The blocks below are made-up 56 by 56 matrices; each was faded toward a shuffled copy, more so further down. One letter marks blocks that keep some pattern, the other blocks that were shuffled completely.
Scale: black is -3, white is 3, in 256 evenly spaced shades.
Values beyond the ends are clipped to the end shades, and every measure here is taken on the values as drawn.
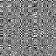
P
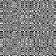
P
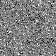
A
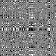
P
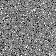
A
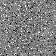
A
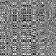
P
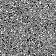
A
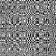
P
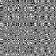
P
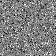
A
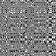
P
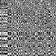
P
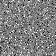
A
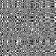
P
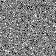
A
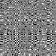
P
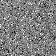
A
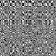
P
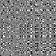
P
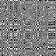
P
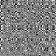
P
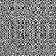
P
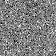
A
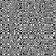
P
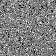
A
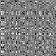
P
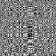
P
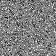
A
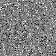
A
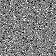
A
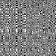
P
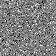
A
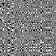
P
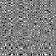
P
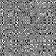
P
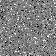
A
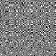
P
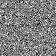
A
